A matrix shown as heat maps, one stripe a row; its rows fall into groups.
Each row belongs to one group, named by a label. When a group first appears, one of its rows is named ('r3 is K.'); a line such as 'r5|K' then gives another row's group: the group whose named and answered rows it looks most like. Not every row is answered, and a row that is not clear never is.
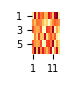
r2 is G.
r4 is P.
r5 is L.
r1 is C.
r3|L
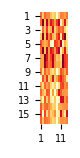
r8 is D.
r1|G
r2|C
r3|P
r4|C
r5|L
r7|D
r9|G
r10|P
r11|G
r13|G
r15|G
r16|G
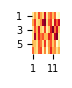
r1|P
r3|P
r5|P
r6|P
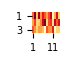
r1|C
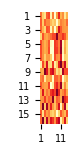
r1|P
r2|G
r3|P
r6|L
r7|L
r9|D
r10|L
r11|L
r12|C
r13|D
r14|C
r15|G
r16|C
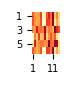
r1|L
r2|L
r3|D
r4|P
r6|L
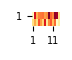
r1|C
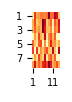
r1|C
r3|D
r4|P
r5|P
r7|P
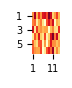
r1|C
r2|L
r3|G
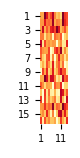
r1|D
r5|G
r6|L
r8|P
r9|P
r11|L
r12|G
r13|G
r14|D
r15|P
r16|G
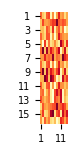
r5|G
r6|C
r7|D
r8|P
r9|C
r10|D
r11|P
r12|L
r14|C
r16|G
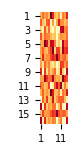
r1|D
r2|P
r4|G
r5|D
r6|D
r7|C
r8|G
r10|D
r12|D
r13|P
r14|G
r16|G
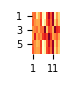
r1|L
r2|L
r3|D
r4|C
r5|L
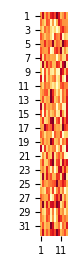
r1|C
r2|P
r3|G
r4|L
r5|D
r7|G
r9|G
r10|G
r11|G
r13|D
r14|G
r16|D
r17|D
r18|L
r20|G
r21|P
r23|P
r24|C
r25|C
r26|P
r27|L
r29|P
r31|D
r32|C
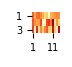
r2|L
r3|G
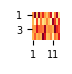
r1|C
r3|D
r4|D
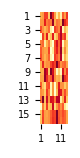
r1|D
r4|P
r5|L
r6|L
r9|D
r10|D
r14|P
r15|C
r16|C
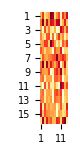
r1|D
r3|G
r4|P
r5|D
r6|L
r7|C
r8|C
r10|L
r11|G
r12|L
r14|G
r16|C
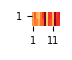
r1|D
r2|D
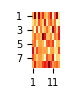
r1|C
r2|P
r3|G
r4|D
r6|G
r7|L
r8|C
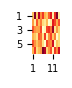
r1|C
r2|G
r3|L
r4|P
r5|L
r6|D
